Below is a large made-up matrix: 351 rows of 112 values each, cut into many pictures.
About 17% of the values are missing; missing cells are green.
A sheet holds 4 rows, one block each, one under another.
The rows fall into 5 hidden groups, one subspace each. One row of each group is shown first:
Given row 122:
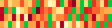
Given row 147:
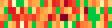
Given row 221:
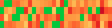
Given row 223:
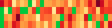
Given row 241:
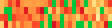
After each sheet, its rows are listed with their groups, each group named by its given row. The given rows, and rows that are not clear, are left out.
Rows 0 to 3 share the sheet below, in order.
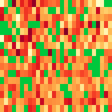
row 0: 223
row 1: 147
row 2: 221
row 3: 221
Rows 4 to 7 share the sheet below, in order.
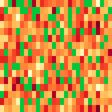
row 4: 223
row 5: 223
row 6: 122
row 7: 223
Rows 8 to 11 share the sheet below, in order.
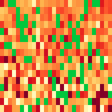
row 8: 223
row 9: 221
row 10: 122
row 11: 221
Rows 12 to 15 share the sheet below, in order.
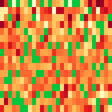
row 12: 223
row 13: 241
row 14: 147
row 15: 221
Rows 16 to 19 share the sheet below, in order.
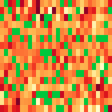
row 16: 221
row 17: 241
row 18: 221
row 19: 223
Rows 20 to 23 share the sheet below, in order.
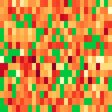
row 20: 147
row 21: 147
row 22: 223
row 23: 241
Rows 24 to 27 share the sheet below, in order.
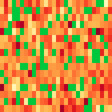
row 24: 147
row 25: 223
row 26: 122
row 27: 223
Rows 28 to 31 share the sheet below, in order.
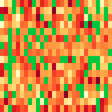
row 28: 223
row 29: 223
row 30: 223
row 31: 221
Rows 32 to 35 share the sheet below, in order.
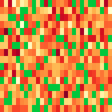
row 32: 147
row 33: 122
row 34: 122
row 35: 221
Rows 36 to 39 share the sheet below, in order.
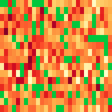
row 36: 241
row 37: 122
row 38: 147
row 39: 223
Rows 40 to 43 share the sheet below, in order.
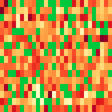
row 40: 122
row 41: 221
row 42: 221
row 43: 221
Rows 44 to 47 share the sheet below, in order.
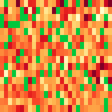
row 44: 241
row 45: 241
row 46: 221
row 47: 147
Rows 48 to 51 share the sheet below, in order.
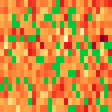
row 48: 241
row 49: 221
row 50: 241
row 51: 241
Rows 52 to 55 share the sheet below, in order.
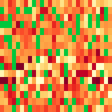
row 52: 241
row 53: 223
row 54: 122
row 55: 147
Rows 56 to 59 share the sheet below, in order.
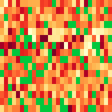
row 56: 122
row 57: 241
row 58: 241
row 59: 147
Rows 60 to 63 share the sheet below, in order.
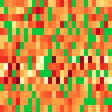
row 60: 122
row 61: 223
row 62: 122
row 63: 223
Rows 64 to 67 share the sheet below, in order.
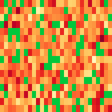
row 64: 122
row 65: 221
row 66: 241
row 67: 221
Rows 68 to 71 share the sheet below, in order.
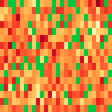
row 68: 223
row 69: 241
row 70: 122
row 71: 221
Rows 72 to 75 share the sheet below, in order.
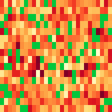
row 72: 147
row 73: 223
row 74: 221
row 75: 221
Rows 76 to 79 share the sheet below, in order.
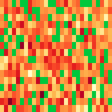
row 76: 147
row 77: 122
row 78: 122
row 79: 241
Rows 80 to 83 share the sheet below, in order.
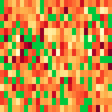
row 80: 221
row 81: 122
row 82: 147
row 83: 223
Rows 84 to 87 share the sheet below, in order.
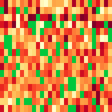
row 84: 122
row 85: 221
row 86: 122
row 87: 241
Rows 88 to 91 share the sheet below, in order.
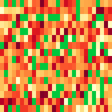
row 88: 122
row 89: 221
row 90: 241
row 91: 241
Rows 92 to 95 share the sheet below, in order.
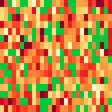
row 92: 223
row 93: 122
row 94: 122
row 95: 241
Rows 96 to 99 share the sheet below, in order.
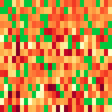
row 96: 147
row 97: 122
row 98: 147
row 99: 122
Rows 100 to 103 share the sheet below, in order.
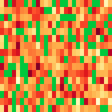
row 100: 147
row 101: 223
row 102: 122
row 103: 241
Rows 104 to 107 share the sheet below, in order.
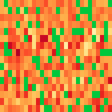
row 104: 122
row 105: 241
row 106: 223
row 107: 221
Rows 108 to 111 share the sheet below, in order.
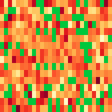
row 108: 147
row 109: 221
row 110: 223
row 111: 241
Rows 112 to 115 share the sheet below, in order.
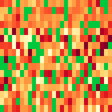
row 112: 223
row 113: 147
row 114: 122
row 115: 223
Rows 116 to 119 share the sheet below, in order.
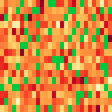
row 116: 122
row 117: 147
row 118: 223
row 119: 223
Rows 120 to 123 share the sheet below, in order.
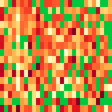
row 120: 223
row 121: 122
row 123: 241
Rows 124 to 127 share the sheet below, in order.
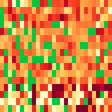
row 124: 147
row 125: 223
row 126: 147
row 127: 241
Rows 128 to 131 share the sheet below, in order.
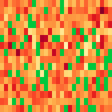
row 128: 221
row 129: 241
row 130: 221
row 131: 147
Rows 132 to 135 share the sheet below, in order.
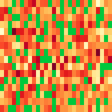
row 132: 223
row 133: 223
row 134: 221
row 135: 147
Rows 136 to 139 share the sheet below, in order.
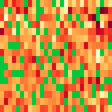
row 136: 221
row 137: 223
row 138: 223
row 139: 221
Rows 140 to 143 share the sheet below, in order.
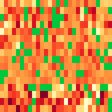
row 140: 147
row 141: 223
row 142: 241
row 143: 241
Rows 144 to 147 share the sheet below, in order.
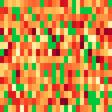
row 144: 223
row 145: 147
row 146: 223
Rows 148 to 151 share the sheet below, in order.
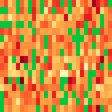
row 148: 241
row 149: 223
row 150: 147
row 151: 223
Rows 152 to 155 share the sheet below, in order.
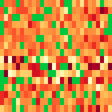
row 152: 221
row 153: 221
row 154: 147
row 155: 223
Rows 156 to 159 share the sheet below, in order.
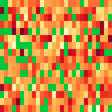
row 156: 122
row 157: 147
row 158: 241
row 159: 223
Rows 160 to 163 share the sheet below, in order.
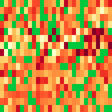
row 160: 221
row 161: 241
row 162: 122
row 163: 147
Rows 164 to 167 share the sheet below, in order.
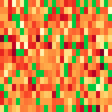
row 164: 147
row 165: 122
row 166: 221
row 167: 223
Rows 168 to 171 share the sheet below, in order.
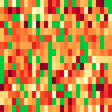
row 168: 122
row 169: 147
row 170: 241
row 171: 223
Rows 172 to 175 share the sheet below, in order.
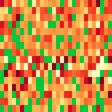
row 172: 223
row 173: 223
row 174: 221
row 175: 147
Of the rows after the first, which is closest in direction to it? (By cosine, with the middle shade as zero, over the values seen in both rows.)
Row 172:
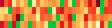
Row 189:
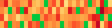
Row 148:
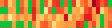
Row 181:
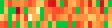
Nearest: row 181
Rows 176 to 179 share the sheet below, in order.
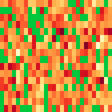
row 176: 241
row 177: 241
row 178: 122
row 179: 122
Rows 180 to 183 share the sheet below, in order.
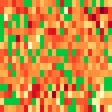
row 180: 221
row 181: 122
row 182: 147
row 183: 221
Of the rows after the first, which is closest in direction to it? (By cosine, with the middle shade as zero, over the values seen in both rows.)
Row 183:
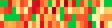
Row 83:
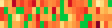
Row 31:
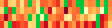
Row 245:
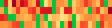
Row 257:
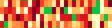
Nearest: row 257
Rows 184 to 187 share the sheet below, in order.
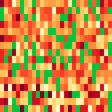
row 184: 223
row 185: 122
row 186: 147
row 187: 147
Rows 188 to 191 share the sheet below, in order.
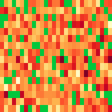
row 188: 223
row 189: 221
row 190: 241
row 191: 122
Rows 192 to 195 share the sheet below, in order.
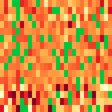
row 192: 147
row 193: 221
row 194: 223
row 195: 147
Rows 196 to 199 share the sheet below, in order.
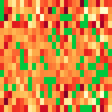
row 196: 221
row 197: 221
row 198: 147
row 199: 221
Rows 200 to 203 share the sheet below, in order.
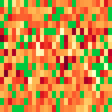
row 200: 147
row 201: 122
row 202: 221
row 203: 241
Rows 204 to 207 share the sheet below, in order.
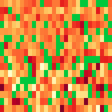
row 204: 223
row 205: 221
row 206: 241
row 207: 223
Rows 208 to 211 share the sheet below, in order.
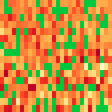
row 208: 241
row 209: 223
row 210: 221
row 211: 147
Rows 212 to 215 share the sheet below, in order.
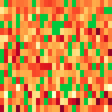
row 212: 122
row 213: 223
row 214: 147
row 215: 241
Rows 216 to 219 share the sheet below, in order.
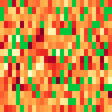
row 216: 147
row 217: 122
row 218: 122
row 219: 147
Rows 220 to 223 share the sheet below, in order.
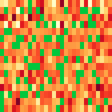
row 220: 122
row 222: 122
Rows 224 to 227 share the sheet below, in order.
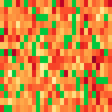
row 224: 241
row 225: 122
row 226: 241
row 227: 241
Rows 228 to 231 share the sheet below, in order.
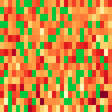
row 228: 221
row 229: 122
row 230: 122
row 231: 221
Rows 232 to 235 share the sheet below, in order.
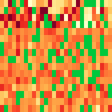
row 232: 241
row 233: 122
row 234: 241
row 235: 223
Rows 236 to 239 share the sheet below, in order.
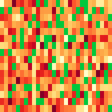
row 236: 223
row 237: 221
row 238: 241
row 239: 241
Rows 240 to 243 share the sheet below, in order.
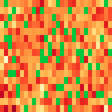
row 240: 122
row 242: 122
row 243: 122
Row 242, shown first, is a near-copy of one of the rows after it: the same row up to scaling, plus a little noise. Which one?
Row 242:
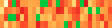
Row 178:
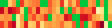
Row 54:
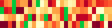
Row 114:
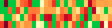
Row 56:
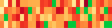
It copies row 56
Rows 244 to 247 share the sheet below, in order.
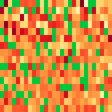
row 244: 122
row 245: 147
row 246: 147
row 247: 221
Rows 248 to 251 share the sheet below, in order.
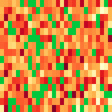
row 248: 221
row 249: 147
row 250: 221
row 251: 241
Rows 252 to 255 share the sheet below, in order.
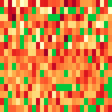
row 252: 147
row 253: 221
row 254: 241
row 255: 221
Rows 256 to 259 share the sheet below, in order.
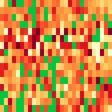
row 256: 223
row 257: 221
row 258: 223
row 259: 147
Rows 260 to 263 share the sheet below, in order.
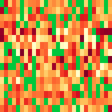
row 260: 122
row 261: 147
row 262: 241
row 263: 223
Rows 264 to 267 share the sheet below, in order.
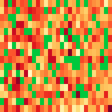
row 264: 147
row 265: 147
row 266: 122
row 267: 223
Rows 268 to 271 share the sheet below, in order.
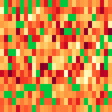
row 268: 122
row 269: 241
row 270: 241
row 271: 241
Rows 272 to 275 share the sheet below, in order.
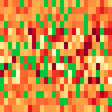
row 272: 221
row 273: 241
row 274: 223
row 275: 221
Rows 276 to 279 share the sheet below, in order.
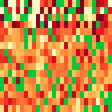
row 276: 221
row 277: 241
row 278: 122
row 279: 241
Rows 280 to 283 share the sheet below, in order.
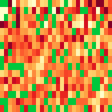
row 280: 223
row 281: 241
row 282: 122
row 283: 221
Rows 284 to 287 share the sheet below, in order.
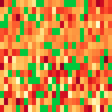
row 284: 223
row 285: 122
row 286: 147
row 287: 221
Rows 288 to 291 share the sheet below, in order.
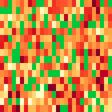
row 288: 241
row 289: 223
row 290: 147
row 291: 122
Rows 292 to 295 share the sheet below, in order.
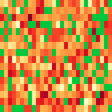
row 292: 122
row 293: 241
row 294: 147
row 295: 241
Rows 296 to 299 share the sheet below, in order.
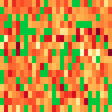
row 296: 147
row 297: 223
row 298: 241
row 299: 241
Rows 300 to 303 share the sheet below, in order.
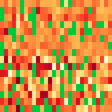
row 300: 122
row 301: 122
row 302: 147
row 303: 241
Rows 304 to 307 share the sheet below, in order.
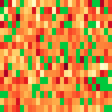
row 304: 223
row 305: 122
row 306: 221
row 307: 223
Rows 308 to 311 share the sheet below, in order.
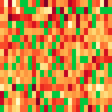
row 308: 147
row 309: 241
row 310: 241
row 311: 223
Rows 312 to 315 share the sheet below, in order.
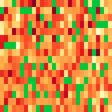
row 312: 223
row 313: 223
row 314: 241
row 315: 221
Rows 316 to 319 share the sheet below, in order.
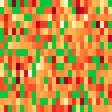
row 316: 223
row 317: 147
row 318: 122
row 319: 147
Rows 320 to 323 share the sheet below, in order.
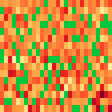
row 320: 221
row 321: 221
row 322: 147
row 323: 221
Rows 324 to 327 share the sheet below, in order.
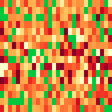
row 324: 241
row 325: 223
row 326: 223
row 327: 241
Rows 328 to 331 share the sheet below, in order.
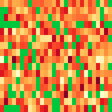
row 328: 221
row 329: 147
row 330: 223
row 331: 221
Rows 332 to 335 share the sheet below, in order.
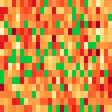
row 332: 223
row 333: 223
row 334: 122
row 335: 223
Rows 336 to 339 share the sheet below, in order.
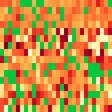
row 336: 223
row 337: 221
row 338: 223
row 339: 147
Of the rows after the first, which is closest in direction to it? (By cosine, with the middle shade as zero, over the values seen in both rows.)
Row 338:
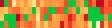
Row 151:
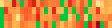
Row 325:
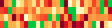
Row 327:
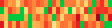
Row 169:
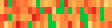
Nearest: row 325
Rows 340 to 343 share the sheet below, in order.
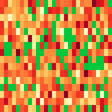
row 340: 241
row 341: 241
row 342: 241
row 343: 221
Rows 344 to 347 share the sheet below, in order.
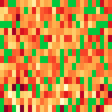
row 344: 223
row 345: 147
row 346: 122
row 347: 147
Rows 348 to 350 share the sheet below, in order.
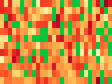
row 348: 147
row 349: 223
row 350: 223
